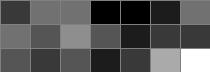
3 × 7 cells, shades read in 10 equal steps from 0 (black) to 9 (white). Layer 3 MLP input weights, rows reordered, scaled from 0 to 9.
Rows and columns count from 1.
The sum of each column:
9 9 12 4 3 9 15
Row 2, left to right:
4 3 5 3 1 2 2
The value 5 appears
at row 2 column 3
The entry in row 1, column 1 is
2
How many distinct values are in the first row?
4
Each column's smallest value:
2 2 3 0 0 1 2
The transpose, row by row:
2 4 3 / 4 3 2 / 4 5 3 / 0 3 1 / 0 1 2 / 1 2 6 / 4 2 9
